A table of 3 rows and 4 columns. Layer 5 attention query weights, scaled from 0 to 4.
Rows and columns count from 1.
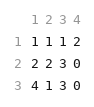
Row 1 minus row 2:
-1 -1 -2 2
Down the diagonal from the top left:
1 2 3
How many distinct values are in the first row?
2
